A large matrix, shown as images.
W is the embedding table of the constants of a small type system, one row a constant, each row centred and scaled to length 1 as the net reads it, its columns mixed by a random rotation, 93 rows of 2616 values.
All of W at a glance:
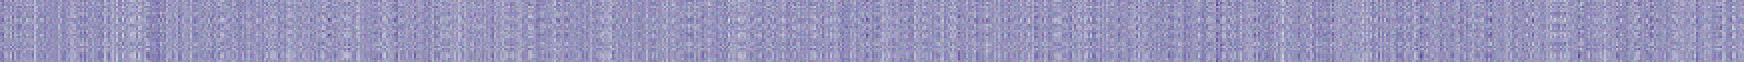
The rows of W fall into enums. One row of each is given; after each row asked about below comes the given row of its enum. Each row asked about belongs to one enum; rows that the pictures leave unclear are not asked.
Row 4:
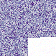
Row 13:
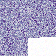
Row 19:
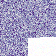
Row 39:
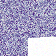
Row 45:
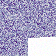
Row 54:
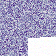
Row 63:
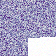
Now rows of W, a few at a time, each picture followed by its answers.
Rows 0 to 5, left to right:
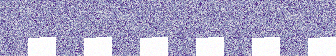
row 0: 13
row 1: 54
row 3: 4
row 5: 45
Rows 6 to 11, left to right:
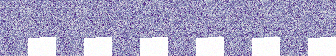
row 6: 13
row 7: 13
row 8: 4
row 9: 39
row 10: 39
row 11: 54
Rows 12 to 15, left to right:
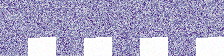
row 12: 45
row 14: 4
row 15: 39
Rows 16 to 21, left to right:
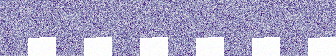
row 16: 13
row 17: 45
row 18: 4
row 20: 63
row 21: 45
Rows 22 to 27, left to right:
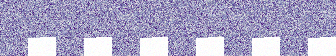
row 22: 19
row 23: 4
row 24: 45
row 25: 39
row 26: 45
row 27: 54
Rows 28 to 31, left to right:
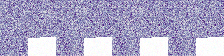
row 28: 54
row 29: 13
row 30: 13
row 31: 13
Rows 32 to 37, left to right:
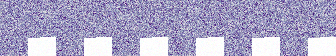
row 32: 54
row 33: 63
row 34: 45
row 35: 13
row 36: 4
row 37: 39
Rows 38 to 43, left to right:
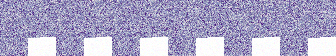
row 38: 19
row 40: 39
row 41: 13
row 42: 45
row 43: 54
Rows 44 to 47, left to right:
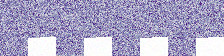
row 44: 39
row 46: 63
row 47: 4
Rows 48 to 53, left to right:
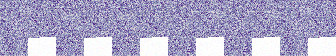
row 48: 13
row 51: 54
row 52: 54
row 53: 13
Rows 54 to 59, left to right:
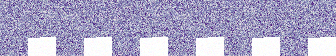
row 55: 45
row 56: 39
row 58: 13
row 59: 4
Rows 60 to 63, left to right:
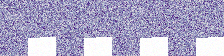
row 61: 4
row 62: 13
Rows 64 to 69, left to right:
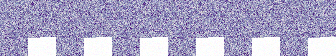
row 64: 4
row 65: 19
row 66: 4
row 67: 4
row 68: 19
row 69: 39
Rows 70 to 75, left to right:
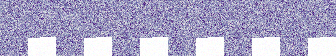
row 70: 54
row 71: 45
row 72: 4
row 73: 13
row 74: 4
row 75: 19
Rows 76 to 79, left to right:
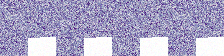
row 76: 45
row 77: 4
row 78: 19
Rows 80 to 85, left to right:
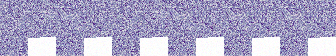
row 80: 54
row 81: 45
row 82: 54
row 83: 45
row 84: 45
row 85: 45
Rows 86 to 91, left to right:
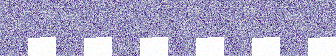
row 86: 54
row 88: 19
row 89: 13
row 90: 13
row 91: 45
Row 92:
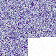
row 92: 4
